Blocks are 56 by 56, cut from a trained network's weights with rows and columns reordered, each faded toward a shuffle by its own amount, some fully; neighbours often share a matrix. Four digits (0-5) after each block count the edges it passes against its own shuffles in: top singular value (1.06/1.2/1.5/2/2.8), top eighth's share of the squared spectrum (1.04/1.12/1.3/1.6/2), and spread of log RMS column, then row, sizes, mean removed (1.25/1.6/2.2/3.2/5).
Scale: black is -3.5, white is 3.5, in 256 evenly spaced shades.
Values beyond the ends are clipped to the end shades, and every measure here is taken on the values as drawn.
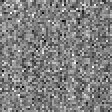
3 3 0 1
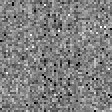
2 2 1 0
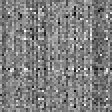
4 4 2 2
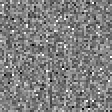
1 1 0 0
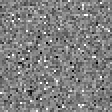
0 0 0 0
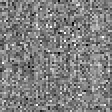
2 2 0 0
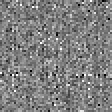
2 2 0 1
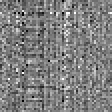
3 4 2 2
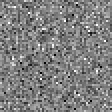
2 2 0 0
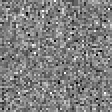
1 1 0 0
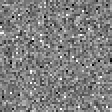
0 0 0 0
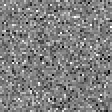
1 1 0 0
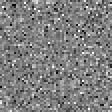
1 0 0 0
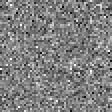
1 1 0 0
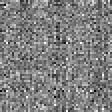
3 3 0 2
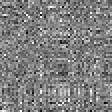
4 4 2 3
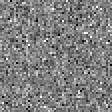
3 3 0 1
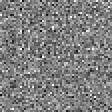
3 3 1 1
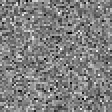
2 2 0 0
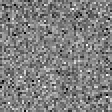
2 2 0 0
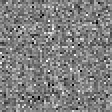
2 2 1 0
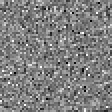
0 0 0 0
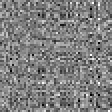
4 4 2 2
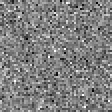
0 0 0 0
